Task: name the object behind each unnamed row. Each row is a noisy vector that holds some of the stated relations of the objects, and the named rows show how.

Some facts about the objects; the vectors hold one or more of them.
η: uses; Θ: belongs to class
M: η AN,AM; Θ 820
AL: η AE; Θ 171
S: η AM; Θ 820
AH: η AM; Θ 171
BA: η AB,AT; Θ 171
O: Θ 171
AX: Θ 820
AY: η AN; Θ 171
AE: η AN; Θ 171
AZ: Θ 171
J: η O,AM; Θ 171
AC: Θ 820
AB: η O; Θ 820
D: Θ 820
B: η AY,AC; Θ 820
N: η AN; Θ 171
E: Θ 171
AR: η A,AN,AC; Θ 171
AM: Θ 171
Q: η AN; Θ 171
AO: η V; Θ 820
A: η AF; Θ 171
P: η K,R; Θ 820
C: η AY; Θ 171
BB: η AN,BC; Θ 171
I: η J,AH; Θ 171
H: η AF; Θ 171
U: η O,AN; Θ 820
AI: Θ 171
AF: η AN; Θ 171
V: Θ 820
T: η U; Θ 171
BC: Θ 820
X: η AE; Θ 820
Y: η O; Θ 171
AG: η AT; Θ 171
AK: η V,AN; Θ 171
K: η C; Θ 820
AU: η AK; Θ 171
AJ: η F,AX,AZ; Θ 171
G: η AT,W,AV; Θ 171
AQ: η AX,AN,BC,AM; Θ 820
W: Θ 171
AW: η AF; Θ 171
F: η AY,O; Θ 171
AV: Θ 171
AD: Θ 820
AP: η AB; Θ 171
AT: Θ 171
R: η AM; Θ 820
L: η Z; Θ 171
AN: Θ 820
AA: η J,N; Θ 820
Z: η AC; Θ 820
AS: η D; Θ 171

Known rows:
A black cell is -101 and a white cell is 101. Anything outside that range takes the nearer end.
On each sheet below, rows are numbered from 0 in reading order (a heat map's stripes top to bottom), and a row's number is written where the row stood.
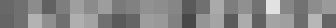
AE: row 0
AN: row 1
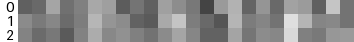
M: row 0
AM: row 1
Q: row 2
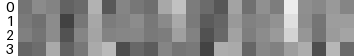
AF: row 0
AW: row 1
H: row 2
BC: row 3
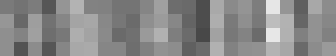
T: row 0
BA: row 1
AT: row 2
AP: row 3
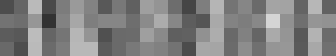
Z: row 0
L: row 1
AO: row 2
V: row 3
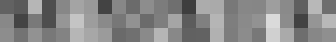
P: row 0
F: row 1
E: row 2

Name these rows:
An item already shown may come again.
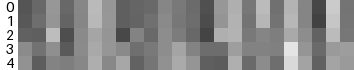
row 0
U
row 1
U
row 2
P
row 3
G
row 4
AY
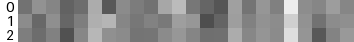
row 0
AF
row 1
AZ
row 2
Y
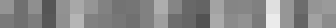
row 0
G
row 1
T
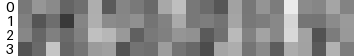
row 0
AF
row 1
AK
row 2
O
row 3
X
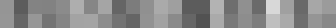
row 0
AY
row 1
BA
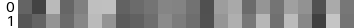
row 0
V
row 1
U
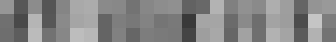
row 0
AP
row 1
B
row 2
D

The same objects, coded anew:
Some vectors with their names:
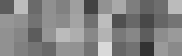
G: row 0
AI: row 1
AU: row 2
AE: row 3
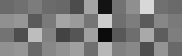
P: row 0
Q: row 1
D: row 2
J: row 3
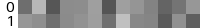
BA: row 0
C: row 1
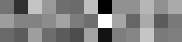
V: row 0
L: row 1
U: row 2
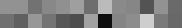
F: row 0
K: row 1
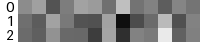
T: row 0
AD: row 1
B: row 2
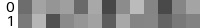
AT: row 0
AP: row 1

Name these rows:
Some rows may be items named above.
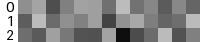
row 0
I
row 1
G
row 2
AD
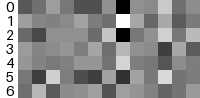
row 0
AB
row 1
L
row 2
AO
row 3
AZ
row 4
AF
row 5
AC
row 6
BA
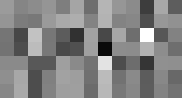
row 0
AZ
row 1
AK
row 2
Z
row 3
AX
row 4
AL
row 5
I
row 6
Y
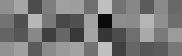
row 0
I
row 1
AX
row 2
X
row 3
AS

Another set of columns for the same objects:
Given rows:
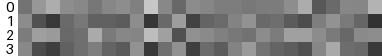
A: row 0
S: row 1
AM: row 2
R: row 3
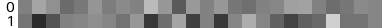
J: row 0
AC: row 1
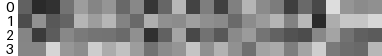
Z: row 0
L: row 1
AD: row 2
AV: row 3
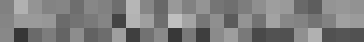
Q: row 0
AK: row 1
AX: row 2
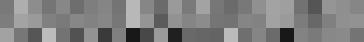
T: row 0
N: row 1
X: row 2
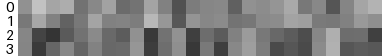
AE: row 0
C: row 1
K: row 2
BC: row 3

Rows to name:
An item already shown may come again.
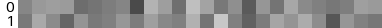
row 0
AK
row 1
AP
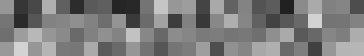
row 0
AO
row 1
AC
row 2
AF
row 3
AL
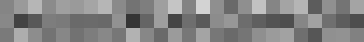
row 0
G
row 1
U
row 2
T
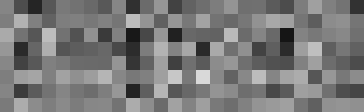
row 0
P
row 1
I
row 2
X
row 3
V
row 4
U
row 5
AG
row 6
AB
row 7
AS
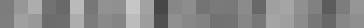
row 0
AZ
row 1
AM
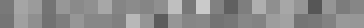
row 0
BA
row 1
AY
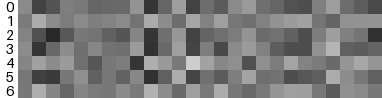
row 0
U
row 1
AS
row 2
P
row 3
D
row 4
AU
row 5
B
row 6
Y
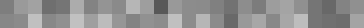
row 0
O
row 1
AT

